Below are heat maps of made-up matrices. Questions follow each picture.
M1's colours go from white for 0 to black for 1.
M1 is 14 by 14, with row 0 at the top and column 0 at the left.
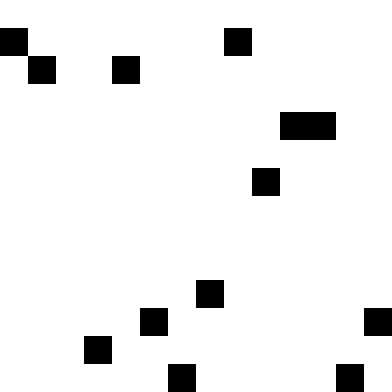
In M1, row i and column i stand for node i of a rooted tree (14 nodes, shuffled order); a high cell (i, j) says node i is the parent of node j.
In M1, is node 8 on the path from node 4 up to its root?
no
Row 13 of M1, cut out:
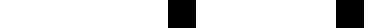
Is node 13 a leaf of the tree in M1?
no
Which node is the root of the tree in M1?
2
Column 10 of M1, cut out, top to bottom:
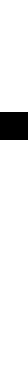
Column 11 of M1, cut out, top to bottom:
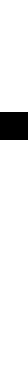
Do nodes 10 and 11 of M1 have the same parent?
yes
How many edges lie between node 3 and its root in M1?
5
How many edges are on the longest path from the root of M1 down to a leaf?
5
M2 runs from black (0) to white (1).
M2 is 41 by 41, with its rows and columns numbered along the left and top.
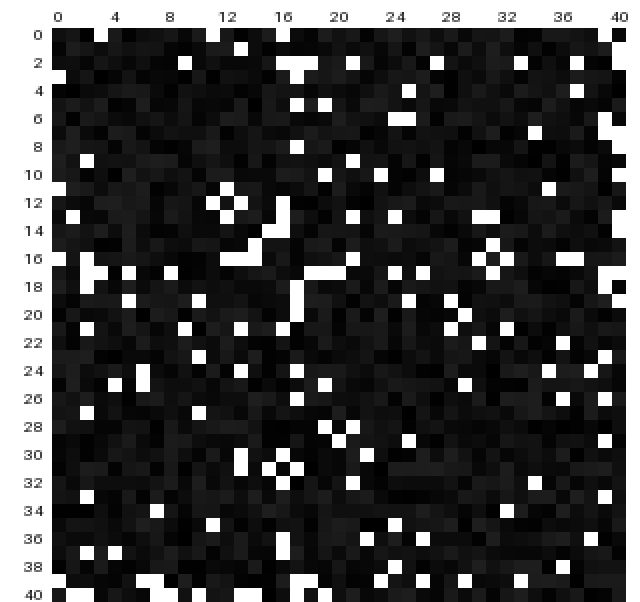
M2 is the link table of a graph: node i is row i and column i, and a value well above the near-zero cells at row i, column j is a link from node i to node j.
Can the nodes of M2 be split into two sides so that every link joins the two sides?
no
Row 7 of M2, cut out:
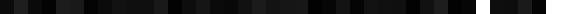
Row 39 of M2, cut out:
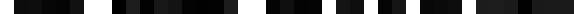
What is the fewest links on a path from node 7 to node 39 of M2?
1
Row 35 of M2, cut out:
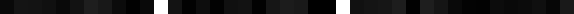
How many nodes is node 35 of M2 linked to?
2
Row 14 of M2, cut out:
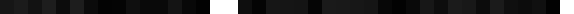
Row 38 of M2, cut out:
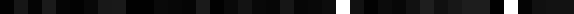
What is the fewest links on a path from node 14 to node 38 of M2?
3
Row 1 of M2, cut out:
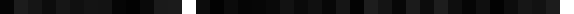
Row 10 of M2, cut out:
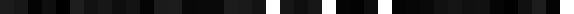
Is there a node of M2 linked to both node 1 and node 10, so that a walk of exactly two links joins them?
yes
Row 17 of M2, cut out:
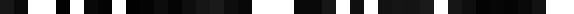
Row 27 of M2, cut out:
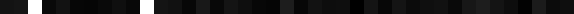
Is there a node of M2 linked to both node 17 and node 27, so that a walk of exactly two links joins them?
yes
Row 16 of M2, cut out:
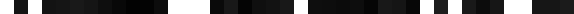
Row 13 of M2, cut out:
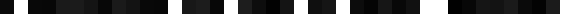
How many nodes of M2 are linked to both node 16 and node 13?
3
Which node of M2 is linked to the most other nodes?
node 17
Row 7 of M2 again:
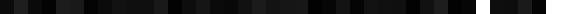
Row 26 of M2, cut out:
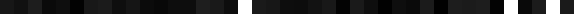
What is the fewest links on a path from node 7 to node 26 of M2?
2
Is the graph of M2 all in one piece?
yes
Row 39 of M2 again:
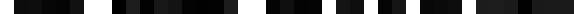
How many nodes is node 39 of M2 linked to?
9
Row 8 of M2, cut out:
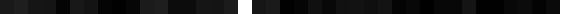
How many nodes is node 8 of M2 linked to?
2
